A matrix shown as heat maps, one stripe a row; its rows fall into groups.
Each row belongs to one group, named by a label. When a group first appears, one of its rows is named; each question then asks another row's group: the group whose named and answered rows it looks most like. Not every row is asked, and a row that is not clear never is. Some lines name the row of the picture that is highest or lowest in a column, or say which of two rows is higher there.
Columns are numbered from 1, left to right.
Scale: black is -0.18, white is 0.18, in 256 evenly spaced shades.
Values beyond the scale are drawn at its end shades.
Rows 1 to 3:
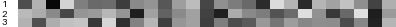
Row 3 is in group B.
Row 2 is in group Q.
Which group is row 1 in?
B
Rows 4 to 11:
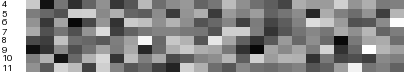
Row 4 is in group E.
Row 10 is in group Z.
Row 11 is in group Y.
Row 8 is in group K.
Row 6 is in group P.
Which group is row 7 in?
E
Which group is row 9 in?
K
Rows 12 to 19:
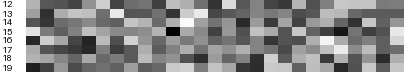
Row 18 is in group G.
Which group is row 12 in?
E
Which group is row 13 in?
B
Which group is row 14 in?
K
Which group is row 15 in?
Z
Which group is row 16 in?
P
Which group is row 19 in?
K
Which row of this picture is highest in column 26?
12
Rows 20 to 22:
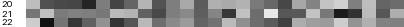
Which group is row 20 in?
E
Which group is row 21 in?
Q
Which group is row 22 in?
E
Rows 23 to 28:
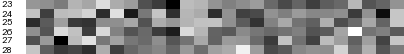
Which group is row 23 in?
Y
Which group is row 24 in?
B
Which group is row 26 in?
Y
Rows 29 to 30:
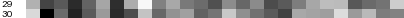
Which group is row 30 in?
E
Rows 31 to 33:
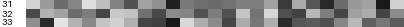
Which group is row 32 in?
Q
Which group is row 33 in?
Y
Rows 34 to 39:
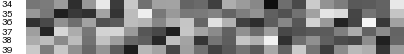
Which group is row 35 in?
P
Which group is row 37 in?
Y
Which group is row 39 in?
G
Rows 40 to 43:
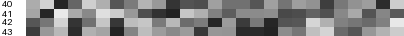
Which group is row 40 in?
G
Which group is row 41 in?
Y
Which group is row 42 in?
P
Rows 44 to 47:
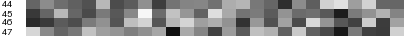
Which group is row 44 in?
E
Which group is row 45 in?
K
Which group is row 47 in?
Z
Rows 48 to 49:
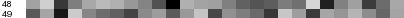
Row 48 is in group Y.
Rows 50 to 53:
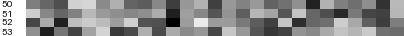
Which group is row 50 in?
B
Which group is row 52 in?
Y
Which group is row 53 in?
E
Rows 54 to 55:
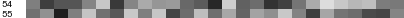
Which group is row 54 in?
E
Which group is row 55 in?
Z
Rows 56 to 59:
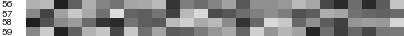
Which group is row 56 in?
Z
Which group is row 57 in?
B
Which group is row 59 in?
Z
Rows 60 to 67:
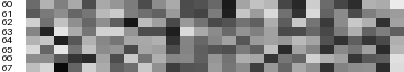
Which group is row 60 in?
Q
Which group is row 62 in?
G
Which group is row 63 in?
Y
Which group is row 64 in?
Z
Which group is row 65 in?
G
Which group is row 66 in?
P
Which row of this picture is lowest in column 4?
66
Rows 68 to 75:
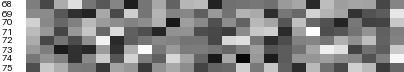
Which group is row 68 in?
B
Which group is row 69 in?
P
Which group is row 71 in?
Q
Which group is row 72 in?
E
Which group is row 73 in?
P
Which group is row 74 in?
P
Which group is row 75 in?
Q
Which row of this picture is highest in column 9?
73
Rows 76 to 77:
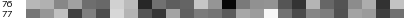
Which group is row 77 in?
Q
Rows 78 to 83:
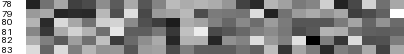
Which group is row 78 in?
K
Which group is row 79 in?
P
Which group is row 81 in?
B
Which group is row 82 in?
Z
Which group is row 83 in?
G
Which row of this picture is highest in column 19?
78
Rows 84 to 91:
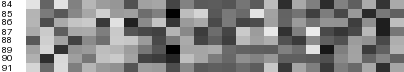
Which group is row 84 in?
G
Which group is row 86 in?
B
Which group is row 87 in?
Q
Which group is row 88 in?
Q
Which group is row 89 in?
Y
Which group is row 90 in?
Y
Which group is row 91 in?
G
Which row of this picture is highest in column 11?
87
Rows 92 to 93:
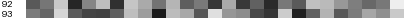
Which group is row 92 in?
P
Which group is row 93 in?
K
